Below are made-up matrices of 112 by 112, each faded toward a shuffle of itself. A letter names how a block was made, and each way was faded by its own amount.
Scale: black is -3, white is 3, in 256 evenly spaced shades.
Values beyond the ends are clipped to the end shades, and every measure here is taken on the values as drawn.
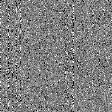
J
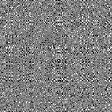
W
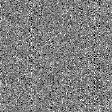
J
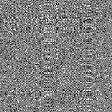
W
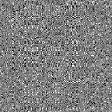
W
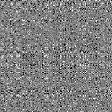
W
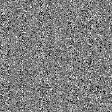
J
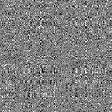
W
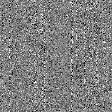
J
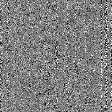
J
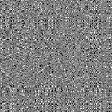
W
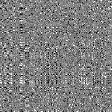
W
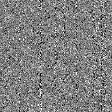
J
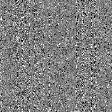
J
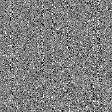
J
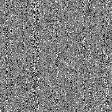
J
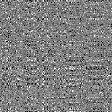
W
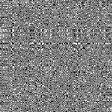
W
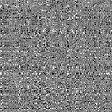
W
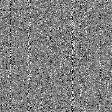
J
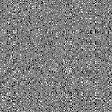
W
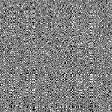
W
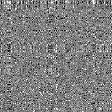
W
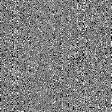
J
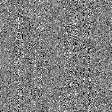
J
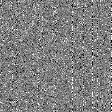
J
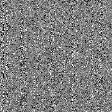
J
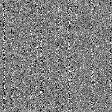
J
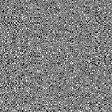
W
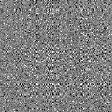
W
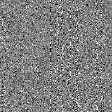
J
